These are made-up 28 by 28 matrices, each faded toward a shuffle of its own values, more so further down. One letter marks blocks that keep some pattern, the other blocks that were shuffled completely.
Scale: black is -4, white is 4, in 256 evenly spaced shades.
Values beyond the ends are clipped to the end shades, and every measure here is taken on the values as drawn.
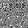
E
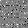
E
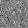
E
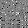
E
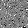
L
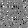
E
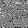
E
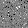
L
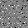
E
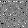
E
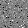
L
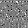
E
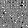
E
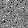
L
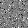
L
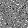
L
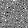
L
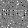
E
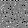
E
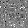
E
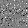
E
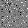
E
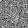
L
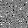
E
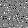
E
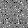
E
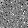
L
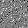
E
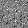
L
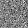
L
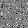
L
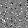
E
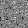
E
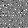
E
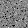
L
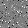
L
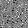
E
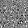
E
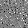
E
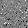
L
